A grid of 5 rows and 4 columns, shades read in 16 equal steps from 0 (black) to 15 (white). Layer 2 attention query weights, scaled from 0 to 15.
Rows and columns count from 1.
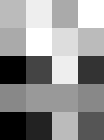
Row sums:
50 49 21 34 18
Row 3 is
0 4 14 3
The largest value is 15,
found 2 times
